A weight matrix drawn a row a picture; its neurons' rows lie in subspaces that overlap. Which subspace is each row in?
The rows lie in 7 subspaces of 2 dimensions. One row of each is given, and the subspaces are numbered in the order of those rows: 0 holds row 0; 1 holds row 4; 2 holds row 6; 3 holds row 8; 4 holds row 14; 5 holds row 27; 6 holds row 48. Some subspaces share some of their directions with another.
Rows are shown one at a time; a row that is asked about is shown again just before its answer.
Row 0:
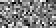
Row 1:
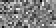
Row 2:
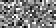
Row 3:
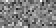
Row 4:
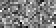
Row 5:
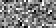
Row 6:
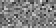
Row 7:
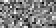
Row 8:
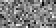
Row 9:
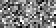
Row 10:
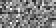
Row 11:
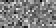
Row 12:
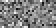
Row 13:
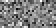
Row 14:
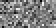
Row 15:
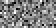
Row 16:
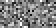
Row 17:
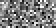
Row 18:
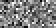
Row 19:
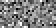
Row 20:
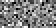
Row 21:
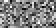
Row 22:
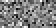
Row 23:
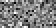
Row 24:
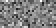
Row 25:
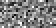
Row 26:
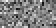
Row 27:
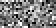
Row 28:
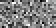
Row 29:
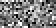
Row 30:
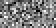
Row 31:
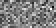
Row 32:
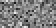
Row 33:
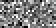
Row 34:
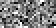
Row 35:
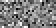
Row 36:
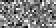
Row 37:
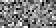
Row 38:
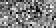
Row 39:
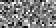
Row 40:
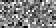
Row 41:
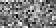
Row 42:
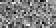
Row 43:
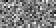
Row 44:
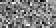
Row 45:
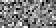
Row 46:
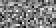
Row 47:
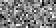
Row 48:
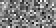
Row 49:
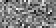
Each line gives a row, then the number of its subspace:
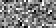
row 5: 0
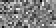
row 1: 4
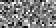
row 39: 0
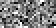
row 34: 1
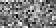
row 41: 5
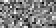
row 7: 2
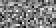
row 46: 3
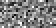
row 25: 3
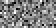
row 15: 5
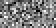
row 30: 5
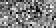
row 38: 5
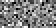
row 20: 2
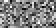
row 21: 2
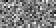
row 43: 1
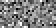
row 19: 3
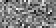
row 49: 0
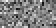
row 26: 4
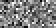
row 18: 6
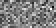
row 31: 2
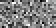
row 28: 0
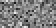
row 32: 6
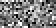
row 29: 5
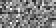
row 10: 4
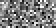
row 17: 6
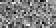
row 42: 0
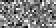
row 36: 3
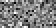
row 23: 6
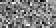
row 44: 0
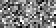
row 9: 1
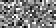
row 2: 1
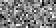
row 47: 3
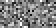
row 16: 4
